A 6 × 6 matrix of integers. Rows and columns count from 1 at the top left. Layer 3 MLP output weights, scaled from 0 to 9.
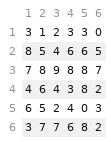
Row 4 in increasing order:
2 3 4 4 6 8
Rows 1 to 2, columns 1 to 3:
3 1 2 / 8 5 4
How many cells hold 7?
4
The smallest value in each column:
3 1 2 3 0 0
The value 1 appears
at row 1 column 2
